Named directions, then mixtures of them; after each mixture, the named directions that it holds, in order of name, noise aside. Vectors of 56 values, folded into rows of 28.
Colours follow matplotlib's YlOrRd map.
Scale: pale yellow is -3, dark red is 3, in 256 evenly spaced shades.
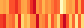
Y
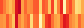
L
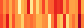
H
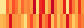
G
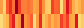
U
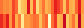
H, Y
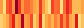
U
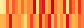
G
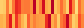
G, L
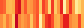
L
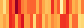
U, Y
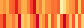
Y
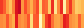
L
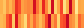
G, L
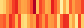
G, Y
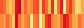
L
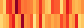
U
